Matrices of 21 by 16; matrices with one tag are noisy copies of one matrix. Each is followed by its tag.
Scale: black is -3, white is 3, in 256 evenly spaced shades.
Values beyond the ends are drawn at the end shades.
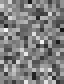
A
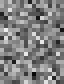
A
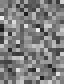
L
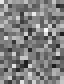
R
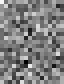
R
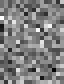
L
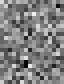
R
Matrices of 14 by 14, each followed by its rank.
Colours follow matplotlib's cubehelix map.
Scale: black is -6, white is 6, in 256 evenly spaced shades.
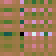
one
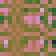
two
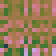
two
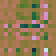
two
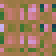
two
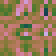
two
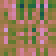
two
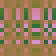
one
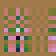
one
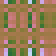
one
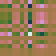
one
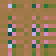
one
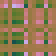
one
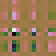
one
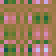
one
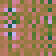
two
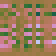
two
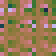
two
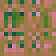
two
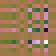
one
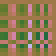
one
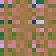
two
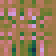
two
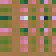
one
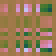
one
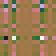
one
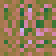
two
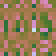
two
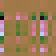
one
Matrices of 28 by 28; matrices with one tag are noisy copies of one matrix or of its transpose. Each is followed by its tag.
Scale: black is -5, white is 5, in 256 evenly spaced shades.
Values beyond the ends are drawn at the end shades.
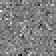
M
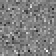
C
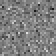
C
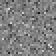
C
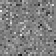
M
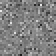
M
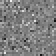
M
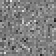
M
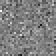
M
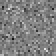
C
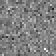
C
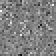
M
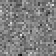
M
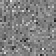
M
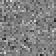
M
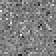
M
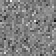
M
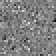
M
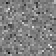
C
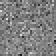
M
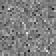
C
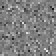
C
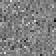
M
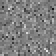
C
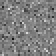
C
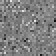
M
